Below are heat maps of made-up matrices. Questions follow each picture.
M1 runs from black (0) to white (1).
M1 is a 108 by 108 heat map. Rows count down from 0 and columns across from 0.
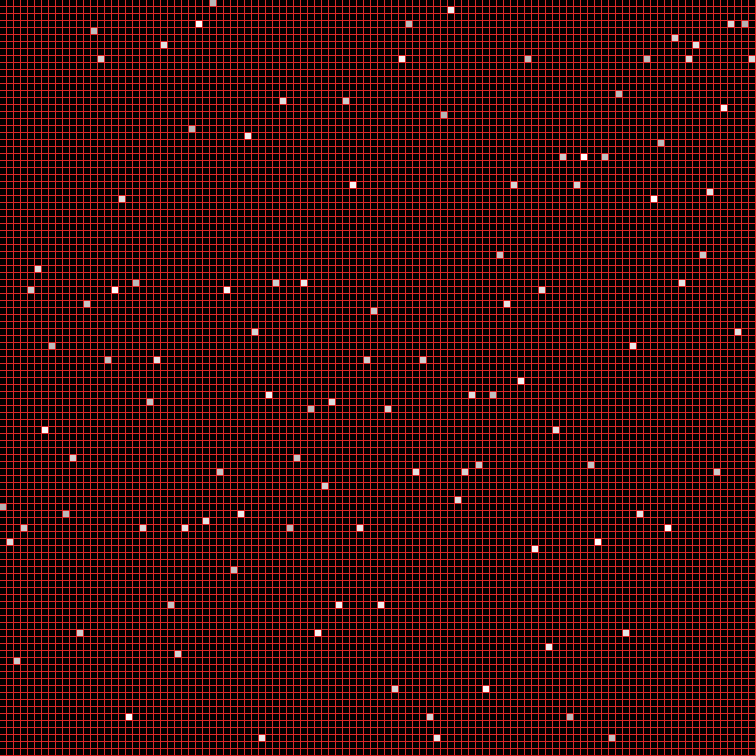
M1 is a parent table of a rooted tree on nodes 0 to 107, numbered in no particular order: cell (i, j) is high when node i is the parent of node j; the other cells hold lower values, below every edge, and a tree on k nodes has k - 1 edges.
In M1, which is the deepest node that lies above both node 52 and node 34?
75
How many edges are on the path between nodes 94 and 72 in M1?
7
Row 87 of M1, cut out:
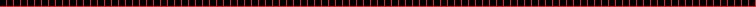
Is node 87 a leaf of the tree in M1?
yes
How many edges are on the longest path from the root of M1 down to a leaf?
7
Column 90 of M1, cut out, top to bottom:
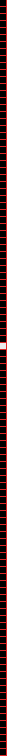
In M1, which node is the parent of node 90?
49
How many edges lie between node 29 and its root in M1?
7
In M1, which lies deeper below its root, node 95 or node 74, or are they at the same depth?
node 74
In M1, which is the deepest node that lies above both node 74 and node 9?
75
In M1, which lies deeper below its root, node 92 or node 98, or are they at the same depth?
the same depth
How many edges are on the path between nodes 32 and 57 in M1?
4
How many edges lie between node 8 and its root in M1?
0
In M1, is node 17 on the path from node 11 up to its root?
no
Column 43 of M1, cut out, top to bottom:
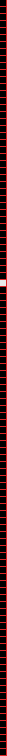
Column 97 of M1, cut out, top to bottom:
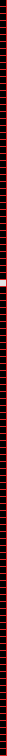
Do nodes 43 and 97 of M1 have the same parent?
yes
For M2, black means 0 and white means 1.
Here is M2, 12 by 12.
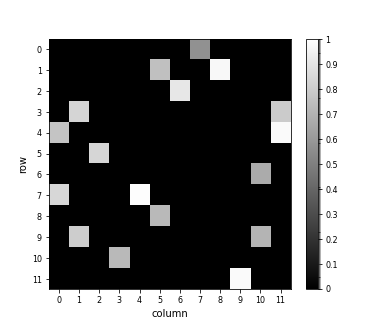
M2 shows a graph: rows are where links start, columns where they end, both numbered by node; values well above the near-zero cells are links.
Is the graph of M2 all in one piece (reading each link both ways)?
yes
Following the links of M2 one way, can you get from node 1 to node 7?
no
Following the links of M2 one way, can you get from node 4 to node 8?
yes
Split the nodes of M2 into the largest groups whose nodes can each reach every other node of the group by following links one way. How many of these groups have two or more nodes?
2
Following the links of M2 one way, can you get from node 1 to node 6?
yes
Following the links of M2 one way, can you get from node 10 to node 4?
no
